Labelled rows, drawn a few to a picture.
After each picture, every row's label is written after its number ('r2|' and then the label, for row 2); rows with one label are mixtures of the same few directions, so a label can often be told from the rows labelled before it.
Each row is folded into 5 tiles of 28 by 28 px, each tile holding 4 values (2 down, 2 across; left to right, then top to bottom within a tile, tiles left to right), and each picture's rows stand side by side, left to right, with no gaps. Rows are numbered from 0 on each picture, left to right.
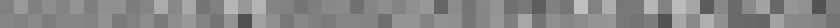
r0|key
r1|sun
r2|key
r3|sun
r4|sun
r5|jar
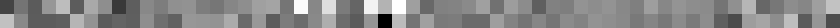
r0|jar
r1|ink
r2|sun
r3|jar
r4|sun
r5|ink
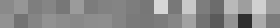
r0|key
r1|sun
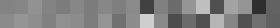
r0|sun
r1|jar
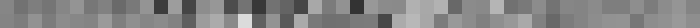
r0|sun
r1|sun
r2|key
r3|key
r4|jar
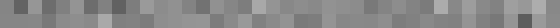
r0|sun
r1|jar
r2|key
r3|sun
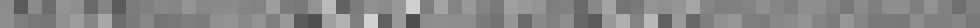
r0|sun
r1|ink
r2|ink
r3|sun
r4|ink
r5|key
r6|jar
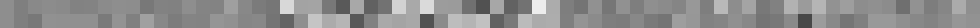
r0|ink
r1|jar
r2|jar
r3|jar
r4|key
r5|sun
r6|jar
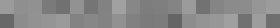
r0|jar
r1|ink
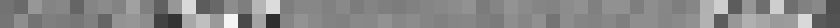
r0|key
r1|ink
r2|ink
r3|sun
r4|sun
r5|key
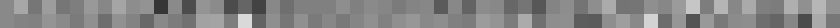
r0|sun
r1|sun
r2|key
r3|sun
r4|ink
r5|sun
